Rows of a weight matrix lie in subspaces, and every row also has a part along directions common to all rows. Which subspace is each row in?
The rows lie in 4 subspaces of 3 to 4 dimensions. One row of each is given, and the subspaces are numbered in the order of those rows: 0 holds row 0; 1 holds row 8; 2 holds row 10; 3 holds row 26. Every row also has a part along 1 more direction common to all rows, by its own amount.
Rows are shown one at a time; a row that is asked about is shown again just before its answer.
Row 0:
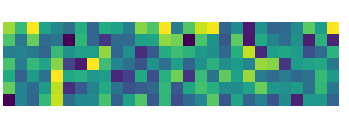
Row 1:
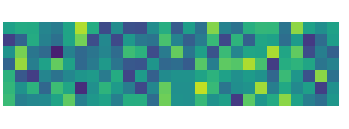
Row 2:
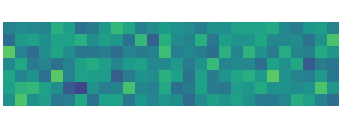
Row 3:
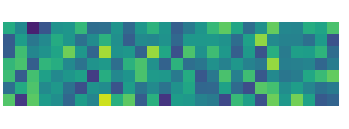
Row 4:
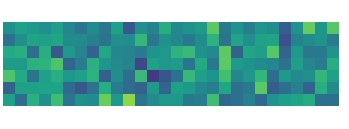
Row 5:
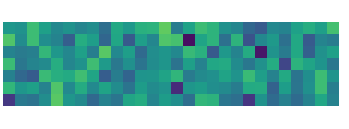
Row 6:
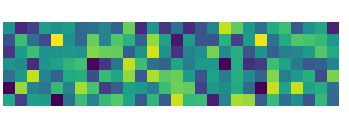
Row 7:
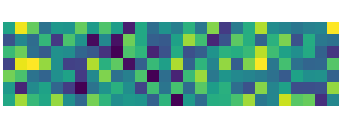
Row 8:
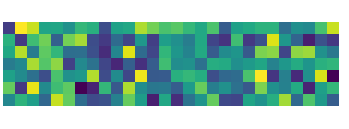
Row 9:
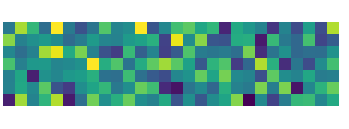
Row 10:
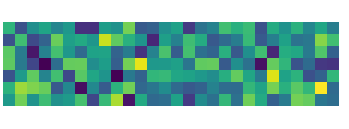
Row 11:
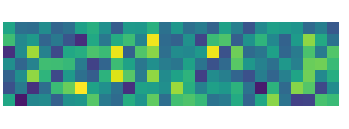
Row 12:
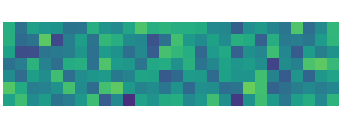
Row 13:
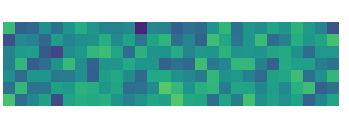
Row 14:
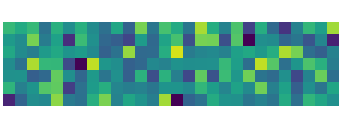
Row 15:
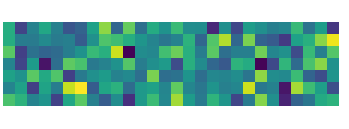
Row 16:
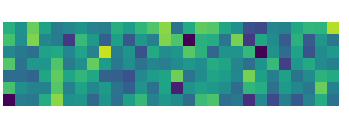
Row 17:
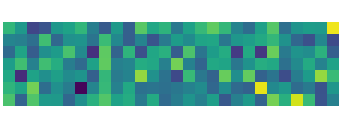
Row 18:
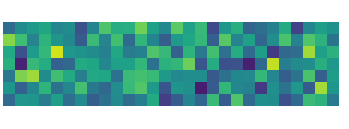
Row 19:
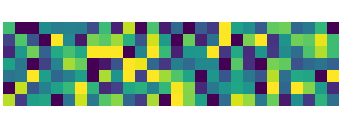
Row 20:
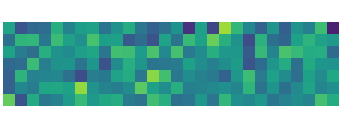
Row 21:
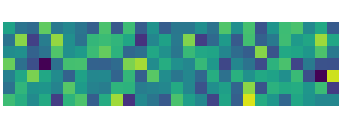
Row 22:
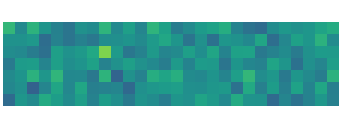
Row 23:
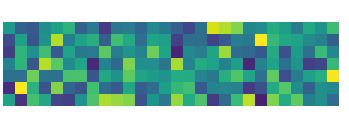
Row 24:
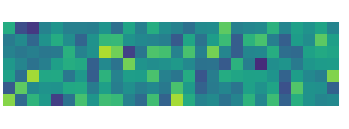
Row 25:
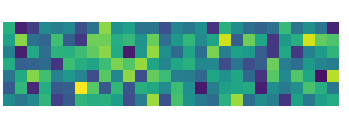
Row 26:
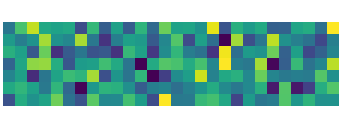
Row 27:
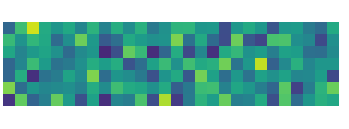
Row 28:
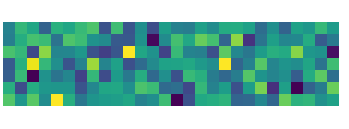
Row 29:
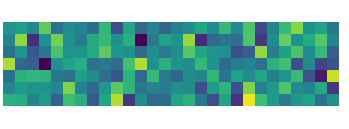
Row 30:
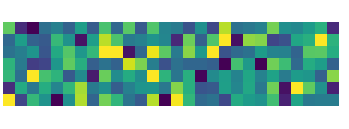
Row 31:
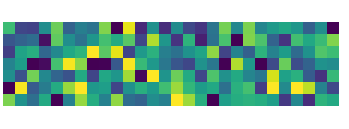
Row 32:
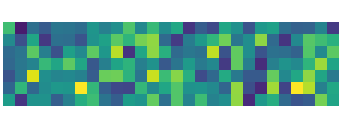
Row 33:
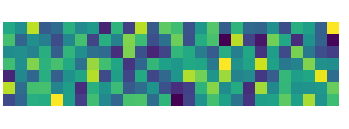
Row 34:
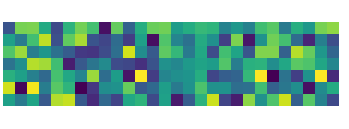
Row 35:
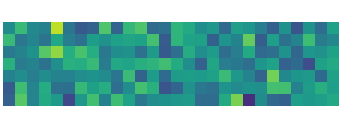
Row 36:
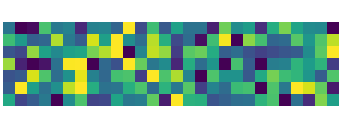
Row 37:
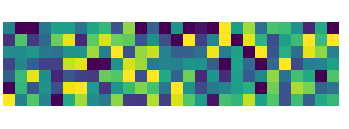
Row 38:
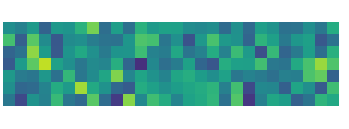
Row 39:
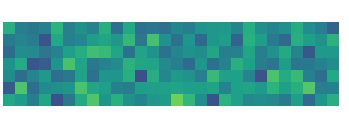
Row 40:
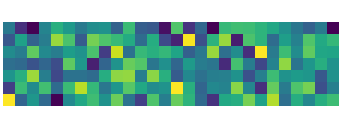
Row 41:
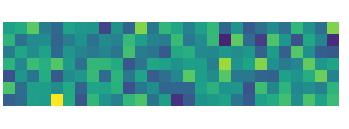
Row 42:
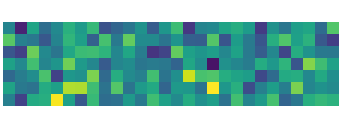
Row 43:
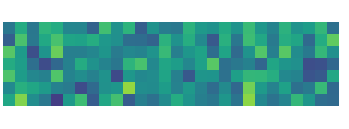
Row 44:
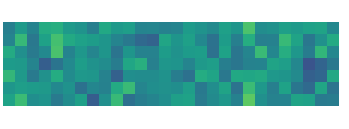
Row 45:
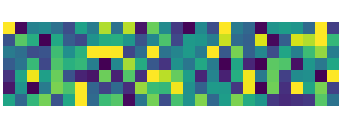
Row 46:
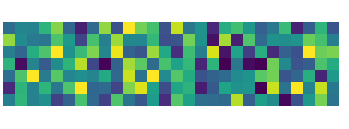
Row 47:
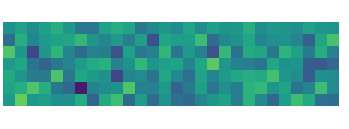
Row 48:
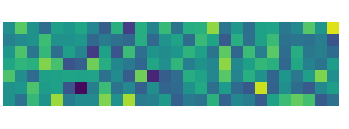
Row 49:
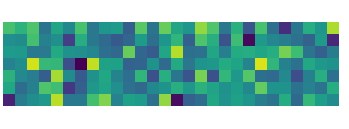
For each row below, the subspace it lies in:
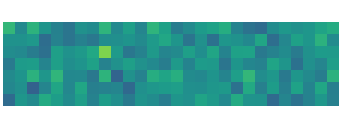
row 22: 0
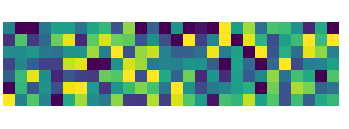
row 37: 0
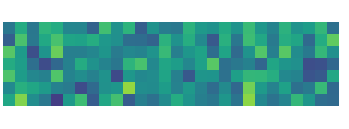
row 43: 2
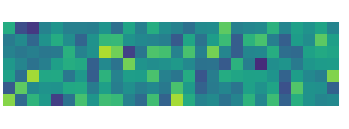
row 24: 3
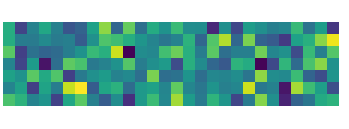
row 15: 3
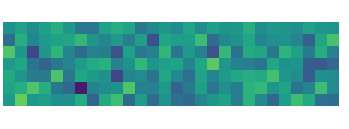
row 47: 2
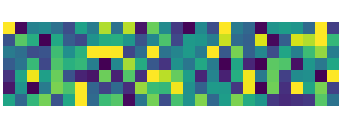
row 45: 0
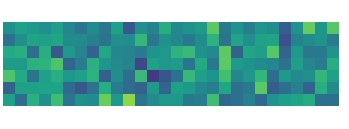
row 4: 3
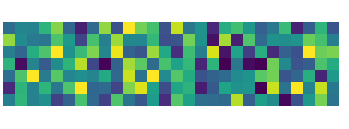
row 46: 1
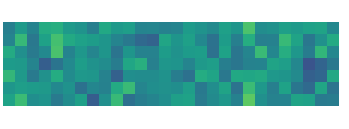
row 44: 2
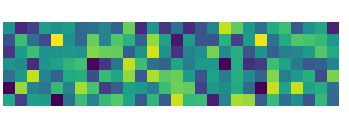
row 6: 3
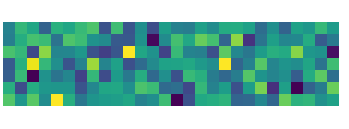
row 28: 0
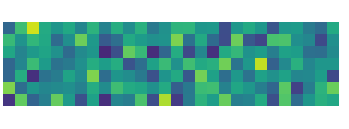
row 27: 3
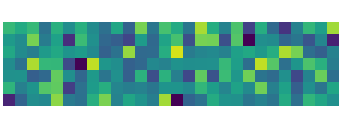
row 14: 0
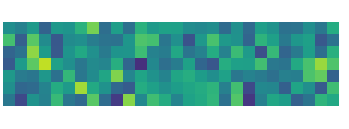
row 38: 2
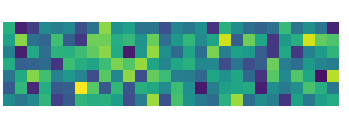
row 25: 1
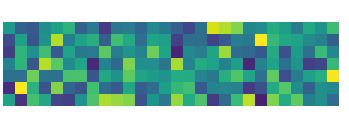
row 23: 3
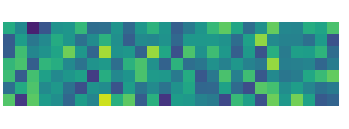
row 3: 3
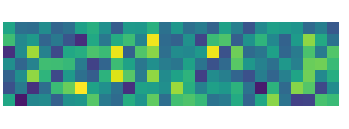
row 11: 2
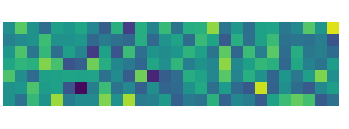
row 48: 3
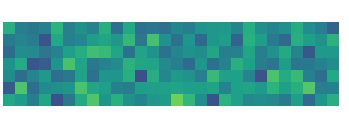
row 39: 1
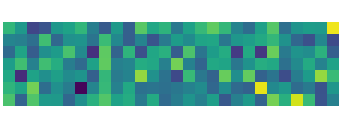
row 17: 3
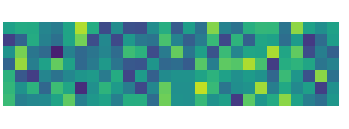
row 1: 1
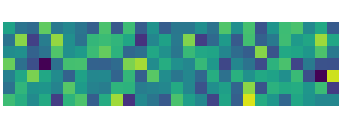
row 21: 2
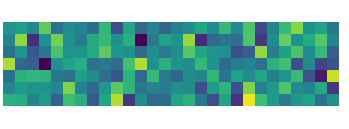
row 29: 2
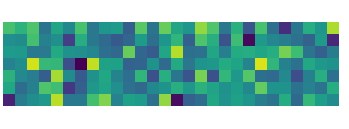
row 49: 0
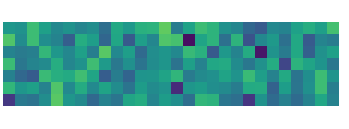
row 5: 0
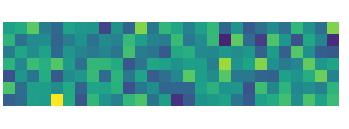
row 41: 2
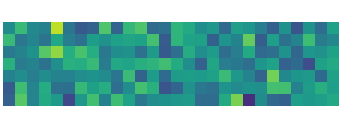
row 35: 1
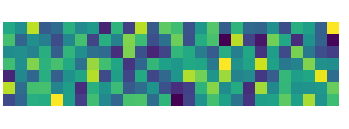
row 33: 2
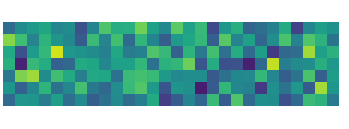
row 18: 1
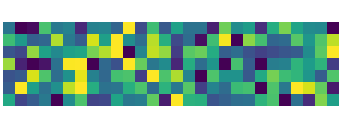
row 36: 0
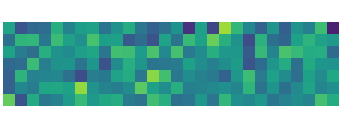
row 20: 0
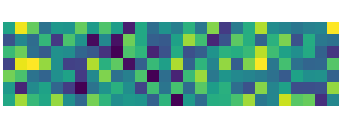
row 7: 0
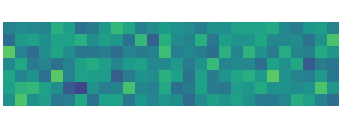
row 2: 2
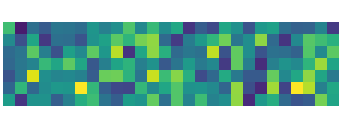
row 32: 2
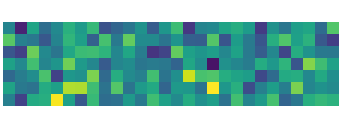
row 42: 2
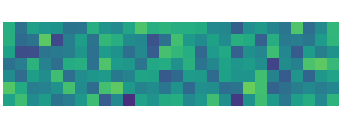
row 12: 3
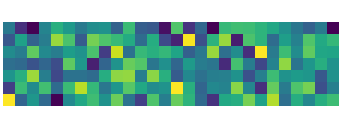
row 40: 0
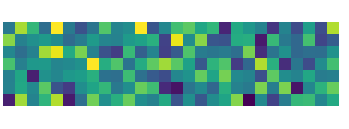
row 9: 1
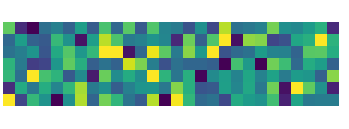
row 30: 3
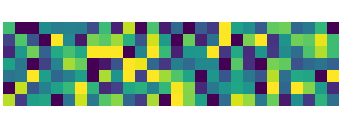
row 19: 3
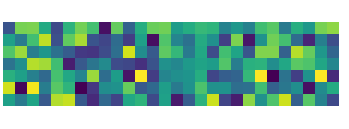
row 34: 1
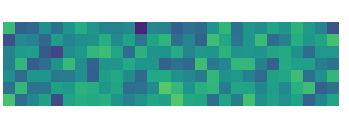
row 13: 1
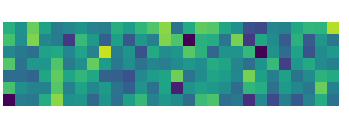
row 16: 0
